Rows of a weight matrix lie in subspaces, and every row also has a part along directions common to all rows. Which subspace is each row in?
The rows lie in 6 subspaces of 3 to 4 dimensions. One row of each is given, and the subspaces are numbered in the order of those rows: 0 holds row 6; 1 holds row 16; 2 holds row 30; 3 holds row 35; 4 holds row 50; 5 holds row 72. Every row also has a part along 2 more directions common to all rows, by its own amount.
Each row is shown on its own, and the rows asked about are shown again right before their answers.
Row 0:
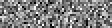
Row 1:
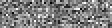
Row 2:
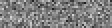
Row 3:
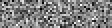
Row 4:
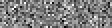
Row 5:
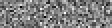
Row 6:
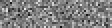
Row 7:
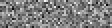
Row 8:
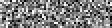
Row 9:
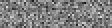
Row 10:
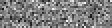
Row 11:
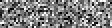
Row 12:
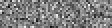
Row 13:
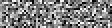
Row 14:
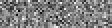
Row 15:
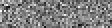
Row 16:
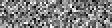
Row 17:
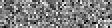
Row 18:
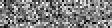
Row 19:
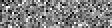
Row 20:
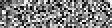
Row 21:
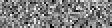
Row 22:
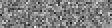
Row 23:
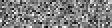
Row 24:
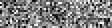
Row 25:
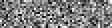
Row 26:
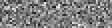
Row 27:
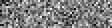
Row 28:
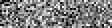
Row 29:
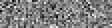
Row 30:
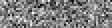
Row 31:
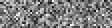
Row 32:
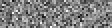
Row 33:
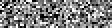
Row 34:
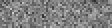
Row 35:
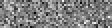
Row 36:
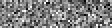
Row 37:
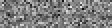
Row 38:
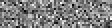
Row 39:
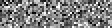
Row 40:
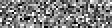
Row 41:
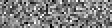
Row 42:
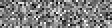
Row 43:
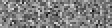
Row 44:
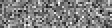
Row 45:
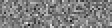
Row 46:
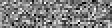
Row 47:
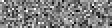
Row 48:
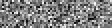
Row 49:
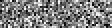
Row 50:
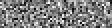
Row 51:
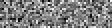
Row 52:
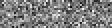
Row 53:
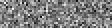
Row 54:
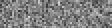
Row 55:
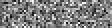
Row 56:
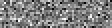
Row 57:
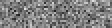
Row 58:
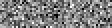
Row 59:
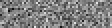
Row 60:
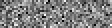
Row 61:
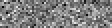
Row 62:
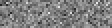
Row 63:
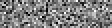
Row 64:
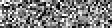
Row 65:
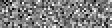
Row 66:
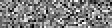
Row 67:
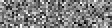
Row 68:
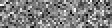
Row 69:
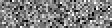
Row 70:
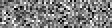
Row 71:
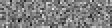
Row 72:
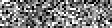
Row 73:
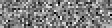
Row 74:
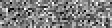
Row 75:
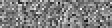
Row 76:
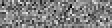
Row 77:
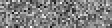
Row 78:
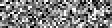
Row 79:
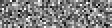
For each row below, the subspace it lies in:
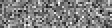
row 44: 0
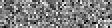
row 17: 3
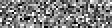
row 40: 4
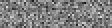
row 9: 2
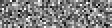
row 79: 0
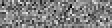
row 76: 1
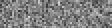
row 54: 0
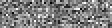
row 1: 2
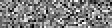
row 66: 4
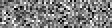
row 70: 4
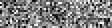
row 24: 3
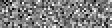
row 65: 0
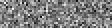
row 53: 1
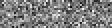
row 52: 3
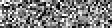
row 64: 5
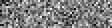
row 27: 5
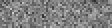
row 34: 0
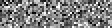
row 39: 5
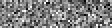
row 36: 3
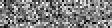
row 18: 3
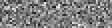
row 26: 5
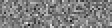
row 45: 1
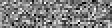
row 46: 2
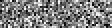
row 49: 0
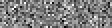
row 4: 4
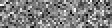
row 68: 5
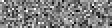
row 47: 1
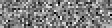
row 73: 0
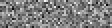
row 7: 5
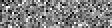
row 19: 5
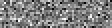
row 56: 2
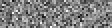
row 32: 3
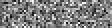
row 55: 2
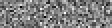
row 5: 4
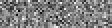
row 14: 3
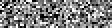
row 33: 3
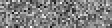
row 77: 2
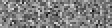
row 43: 3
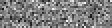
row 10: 2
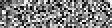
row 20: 4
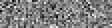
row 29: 3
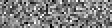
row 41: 1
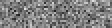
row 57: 0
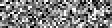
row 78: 5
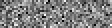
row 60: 4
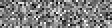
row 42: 1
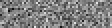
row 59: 0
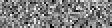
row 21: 1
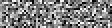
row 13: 2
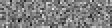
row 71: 2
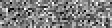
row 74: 0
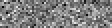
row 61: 5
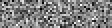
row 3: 4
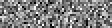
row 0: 1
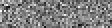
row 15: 5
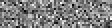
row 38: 1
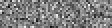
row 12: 3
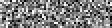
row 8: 2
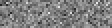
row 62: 5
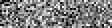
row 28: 5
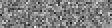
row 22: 0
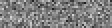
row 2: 2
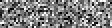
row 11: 0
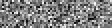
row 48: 4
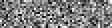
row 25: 4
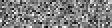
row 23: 4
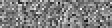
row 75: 1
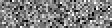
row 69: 4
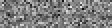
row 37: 3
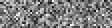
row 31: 1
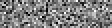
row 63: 1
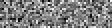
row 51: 2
